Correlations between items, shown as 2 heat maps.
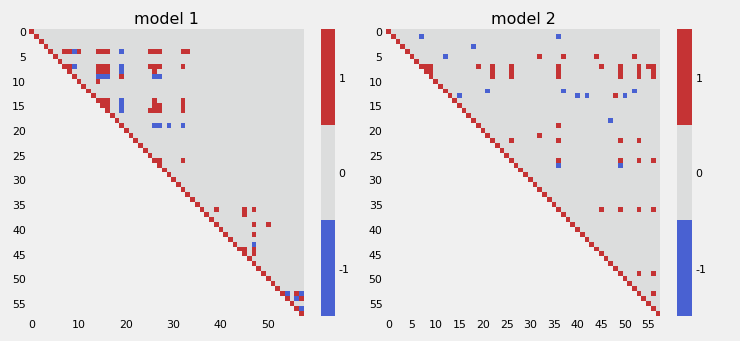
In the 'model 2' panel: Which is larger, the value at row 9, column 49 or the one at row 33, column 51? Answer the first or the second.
the first
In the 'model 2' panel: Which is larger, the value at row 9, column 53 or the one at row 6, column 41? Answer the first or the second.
the first
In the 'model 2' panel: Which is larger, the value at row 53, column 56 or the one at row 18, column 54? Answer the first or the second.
the first
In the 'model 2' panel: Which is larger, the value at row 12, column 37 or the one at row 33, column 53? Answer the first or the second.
the second
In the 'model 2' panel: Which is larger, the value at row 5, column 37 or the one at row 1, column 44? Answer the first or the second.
the first
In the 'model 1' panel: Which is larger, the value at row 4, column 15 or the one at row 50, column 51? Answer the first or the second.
the first
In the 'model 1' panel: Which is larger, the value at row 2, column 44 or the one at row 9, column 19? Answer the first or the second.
the second
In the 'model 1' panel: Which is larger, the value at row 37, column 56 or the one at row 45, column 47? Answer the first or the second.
the second
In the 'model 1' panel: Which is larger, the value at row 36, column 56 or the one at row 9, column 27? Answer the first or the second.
the first
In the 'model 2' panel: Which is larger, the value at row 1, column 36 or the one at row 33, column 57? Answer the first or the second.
the second
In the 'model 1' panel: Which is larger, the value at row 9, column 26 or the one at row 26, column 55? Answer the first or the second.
the second
